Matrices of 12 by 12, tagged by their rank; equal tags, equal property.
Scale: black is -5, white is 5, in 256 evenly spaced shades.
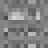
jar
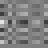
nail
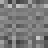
jar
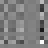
nail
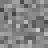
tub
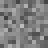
tub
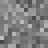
tub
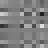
nail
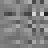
jar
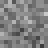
tub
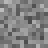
tub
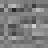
jar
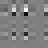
nail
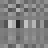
nail
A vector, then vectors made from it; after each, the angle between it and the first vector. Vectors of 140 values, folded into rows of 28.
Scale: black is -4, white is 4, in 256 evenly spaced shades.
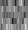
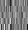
orthogonal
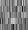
partly opposed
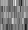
nearly opposite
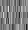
orthogonal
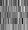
partly aligned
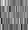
partly opposed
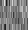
orthogonal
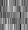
partly aligned
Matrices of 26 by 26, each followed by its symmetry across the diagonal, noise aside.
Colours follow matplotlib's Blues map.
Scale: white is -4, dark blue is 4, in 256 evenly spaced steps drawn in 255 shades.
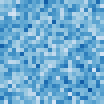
symmetric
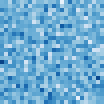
antisymmetric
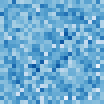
symmetric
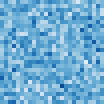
antisymmetric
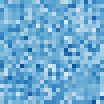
antisymmetric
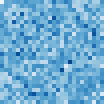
symmetric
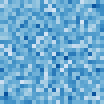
symmetric
